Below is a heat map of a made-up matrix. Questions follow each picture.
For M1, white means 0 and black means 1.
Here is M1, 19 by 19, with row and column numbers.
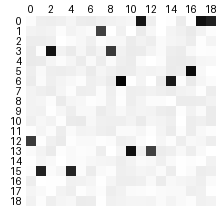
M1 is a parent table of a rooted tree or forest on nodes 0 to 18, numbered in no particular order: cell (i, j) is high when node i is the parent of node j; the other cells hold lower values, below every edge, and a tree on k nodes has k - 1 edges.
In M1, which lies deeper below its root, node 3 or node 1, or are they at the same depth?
node 1
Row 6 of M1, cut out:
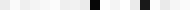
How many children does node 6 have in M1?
2
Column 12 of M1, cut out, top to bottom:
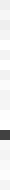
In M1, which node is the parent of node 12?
13
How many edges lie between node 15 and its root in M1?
0
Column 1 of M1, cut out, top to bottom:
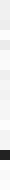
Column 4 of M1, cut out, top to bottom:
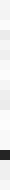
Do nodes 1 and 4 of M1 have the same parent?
yes
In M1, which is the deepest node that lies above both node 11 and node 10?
13
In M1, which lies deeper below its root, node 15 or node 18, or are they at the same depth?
node 18
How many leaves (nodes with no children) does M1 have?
11
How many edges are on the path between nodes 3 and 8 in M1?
1
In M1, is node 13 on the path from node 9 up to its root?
no
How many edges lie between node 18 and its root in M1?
3
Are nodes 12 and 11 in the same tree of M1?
yes
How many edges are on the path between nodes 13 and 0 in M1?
2
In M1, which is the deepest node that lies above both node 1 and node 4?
15
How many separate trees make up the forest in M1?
5
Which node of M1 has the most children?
0
